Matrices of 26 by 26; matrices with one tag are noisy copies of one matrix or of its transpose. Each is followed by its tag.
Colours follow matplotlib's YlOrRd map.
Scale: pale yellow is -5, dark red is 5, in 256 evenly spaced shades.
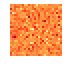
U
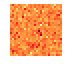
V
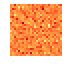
U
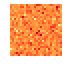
V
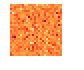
U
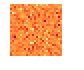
U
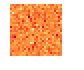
U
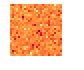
V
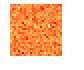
U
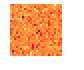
V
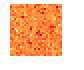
V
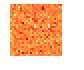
U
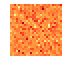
U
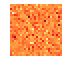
U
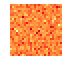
V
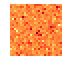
V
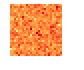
V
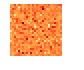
U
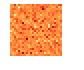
U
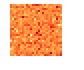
V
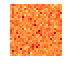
V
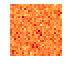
V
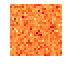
V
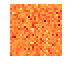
U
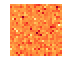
V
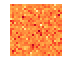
V
